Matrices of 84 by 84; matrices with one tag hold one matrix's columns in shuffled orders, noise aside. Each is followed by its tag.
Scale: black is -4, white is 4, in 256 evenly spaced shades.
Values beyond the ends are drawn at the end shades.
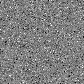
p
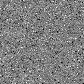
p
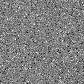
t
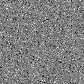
p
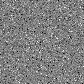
p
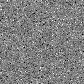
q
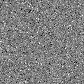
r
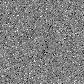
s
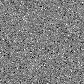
t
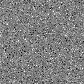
t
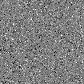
t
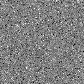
q
